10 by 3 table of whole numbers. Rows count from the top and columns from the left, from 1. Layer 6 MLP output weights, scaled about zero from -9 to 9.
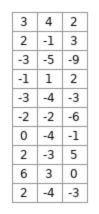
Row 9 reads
6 3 0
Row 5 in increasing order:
-4 -3 -3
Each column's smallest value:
-3 -5 -9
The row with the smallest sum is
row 3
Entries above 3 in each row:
1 0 0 0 0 0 0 1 1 0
